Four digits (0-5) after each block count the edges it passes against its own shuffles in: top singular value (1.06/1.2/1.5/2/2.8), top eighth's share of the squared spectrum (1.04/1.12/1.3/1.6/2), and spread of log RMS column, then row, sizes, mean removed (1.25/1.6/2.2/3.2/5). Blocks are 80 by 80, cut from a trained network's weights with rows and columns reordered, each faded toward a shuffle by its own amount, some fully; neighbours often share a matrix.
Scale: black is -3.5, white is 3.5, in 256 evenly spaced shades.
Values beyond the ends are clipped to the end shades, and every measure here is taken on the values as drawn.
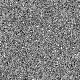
0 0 0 0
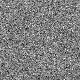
0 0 0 0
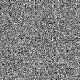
3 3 1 1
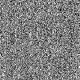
2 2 1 1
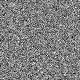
0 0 0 0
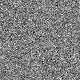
0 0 0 0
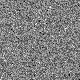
0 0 0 0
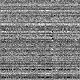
5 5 2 3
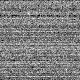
4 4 1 2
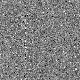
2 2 1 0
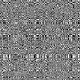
5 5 3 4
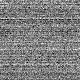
4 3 0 2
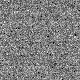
1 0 0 0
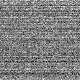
4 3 1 2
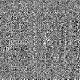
3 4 2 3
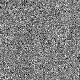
2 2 1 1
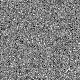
0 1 0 0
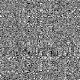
3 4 2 3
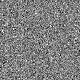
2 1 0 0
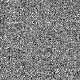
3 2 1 1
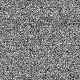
1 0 0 0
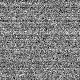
3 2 0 1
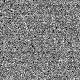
2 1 0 0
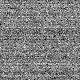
3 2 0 1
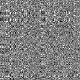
4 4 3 3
